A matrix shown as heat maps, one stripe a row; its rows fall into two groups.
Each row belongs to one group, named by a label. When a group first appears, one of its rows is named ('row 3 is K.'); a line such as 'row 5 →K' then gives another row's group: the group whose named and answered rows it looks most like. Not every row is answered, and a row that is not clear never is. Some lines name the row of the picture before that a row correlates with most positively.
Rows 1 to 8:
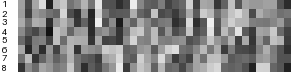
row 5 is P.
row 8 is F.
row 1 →P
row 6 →F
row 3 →P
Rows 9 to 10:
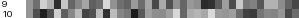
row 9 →P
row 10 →F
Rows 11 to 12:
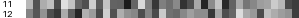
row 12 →P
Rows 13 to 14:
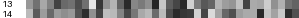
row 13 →P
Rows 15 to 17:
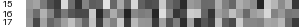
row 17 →P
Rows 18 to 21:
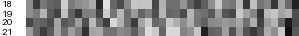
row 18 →P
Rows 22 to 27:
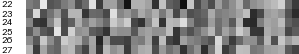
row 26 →P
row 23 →F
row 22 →P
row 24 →F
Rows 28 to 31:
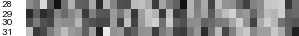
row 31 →P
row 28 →P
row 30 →F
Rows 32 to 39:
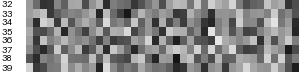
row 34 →P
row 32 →F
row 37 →F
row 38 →P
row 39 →P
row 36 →P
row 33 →P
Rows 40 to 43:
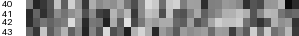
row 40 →F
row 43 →P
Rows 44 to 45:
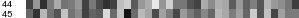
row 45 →P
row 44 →F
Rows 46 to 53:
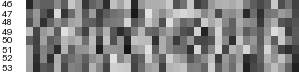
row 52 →F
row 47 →F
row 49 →P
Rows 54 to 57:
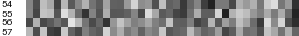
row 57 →P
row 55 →P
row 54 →P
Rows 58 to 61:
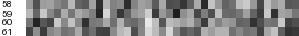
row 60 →F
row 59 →P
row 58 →P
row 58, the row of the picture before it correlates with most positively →55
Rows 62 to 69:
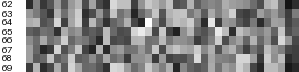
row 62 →F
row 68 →P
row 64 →F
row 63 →F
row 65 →P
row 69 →F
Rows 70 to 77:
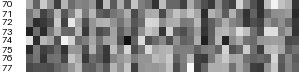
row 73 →F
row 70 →P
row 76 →F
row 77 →F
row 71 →F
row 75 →F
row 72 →F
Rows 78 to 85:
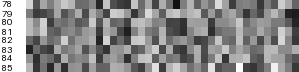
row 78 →P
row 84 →P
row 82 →P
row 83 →F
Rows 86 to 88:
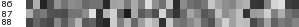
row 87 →P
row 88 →F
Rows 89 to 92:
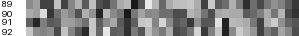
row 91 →P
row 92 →P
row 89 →F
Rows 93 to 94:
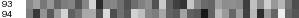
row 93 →P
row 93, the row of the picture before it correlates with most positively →90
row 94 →P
